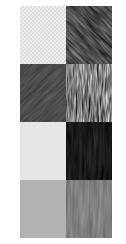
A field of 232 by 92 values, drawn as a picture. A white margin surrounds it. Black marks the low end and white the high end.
It is made of 4 by 2 panels. Panel 1,1: very high, checkered, faint in contrast. Panel 1,2: low, slanting down to the right. Panel 2,1: low, slanting up to the right, faint in contrast. Panel 2,2: middling, streaked downward, strong in contrast. Panel 3,1: very high, flat. Panel 3,2: very low, streaked downward, faint in contrast. Panel 4,1: high, flat. Panel 4,2: middling, streaked downward, faint in contrast.
